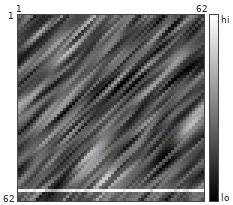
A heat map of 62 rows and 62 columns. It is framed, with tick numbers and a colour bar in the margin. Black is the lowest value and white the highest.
Mirror symmetry: none. Ninth with the highest average: bottom middle. Grain: diagonal, up to the right. Odd lines: row 59.
